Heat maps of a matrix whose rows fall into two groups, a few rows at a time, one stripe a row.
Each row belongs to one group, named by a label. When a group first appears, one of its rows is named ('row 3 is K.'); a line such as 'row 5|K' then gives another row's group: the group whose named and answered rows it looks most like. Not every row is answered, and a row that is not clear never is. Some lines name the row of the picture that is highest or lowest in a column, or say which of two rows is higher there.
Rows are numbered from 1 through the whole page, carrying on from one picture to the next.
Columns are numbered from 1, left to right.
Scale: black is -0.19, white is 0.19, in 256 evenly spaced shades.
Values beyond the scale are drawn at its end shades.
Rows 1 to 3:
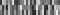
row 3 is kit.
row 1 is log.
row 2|kit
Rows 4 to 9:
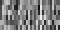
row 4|log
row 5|log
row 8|kit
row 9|log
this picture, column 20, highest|7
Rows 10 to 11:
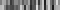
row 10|kit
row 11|kit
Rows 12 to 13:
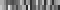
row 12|kit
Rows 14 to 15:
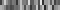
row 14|log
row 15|kit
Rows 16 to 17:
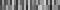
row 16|log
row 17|log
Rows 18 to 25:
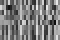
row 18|kit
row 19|kit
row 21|kit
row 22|log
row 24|kit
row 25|kit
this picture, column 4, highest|22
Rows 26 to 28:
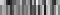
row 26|kit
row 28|kit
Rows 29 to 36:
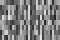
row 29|kit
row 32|log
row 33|kit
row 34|log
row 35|log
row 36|log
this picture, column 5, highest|32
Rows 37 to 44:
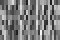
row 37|log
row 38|kit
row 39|kit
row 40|log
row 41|kit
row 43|log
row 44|log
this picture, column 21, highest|43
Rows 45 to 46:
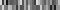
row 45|kit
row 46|log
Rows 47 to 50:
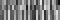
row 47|log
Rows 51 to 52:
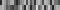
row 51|log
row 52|kit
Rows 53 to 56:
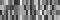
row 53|log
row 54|kit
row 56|kit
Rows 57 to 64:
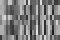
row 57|log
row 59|kit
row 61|kit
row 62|kit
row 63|kit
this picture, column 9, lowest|64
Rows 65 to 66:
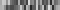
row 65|log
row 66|kit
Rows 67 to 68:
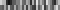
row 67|kit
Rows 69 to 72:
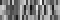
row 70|kit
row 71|kit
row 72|log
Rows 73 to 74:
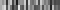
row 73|log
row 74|log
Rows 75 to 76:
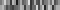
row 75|log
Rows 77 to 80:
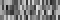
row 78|kit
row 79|kit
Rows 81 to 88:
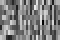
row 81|kit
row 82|log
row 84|log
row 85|log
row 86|log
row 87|log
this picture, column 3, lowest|83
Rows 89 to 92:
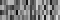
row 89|log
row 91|log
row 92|kit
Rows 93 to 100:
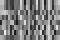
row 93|kit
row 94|kit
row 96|kit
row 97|log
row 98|kit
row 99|log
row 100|kit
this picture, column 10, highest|95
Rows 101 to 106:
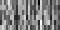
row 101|log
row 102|log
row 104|log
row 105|log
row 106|log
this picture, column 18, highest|105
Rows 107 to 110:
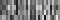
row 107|log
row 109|log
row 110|kit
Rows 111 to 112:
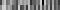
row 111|log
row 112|log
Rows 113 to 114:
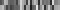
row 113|log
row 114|kit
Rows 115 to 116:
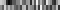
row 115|kit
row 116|log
